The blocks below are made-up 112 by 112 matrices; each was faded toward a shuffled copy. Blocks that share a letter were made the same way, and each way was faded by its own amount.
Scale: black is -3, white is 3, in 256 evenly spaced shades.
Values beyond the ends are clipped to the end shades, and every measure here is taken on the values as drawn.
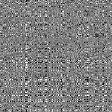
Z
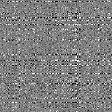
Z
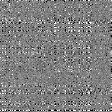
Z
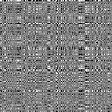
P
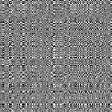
P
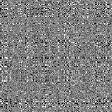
Z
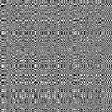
P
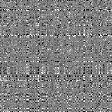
Z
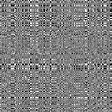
P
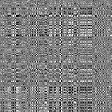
P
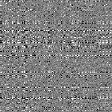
Z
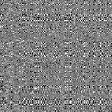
Z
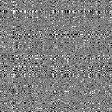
Z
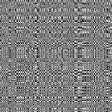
P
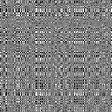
P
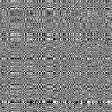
P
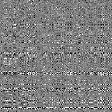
Z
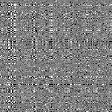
Z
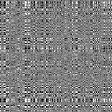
P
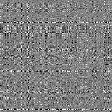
Z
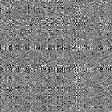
Z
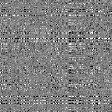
Z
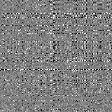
Z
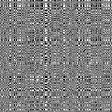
P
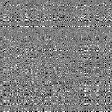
Z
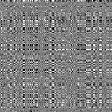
P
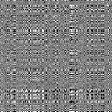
P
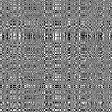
P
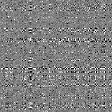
Z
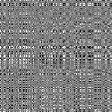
P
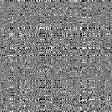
Z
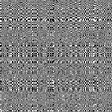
P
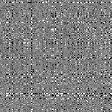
Z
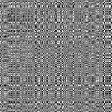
P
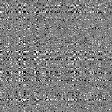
Z
